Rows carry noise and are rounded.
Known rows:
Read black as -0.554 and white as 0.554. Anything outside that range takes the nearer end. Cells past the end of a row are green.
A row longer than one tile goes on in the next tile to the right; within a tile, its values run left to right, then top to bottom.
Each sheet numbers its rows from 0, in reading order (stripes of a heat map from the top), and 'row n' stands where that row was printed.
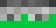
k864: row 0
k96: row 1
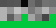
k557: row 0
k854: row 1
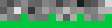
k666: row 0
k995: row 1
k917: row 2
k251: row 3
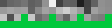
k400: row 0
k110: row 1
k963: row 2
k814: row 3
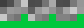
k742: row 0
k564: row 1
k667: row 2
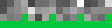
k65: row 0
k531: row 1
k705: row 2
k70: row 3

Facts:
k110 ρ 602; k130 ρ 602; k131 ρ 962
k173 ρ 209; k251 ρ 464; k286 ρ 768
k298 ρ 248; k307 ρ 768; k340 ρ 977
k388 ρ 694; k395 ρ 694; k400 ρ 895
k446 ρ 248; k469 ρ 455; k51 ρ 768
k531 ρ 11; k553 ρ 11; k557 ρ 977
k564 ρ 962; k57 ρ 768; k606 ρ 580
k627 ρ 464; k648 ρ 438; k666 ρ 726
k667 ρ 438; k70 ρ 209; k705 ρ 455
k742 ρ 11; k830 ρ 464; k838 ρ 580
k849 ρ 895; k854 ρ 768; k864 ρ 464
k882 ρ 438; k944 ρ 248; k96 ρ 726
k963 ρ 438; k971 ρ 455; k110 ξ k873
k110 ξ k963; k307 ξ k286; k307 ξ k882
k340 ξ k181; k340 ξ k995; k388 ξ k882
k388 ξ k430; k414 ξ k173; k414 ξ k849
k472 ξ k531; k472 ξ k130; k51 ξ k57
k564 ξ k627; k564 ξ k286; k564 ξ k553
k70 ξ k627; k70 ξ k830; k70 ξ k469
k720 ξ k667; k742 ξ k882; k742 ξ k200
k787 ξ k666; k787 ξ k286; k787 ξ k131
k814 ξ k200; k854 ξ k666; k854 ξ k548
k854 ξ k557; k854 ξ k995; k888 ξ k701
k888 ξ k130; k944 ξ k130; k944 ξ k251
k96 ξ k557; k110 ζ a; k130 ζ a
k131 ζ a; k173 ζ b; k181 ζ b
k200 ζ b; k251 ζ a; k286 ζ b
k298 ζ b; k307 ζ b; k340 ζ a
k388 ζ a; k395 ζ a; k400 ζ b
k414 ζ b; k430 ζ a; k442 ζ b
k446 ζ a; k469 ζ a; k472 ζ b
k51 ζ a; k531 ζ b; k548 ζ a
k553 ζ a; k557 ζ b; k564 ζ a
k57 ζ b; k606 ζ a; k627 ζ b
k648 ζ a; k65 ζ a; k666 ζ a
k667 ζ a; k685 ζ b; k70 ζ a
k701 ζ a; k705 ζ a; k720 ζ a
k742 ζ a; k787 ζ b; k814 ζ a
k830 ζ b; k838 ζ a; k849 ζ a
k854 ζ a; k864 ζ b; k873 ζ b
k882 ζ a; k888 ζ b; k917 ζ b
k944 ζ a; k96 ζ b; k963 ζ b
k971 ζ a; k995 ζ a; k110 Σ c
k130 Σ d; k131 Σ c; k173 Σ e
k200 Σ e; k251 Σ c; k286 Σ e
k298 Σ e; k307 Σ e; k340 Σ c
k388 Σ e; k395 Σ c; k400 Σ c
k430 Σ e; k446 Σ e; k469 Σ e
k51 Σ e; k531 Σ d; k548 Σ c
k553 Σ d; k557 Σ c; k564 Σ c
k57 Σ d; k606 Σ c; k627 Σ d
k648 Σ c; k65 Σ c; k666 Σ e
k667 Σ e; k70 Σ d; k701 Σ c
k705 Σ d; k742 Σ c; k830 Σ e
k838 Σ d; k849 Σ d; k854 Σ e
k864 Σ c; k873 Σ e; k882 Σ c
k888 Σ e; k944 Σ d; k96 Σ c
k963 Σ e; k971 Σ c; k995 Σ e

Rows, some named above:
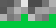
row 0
k971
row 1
k564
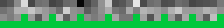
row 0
k251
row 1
k173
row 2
k787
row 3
k701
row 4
k553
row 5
k173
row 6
k298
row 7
k627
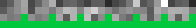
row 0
k65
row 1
k430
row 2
k830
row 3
k307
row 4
k70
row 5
k130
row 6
k286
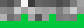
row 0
k838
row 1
k57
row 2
k667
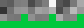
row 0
k548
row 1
k944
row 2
k131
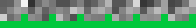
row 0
k110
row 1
k388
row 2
k340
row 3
k446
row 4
k971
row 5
k882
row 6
k564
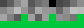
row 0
k51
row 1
k181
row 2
k648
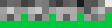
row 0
k298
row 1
k888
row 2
k286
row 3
k469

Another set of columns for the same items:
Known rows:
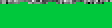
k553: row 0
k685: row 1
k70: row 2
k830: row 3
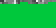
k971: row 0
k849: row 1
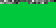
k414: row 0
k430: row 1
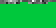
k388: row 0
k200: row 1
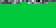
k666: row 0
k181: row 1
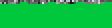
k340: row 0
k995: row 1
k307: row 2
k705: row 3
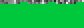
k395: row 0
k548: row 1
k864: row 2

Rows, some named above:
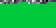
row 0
k173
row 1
k787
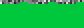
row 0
k96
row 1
k854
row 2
k627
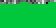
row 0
k65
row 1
k251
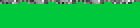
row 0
k131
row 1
k110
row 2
k564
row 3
k110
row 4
k51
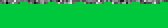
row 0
k882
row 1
k667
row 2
k701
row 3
k131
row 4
k557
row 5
k469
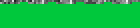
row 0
k173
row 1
k65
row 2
k971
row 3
k666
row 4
k395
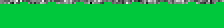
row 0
k854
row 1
k131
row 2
k944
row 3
k742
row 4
k995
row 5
k70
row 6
k838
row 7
k963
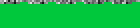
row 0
k286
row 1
k57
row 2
k531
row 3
k298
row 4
k400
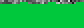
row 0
k666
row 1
k446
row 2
k888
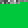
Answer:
k130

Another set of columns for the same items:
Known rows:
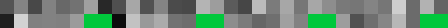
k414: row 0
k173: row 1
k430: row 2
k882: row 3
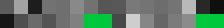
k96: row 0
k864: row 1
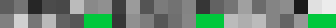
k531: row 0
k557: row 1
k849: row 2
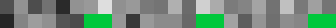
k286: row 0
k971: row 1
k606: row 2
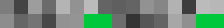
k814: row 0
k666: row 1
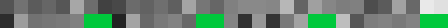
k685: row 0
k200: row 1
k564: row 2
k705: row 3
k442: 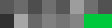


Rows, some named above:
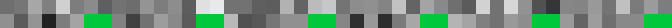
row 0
k340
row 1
k469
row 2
k130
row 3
k564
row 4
k251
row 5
k606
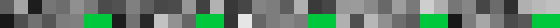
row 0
k96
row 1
k963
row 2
k830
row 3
k395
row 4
k307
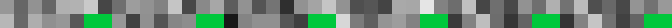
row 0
k742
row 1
k131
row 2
k286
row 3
k944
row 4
k400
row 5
k400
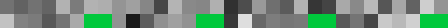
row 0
k838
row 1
k110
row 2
k830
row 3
k667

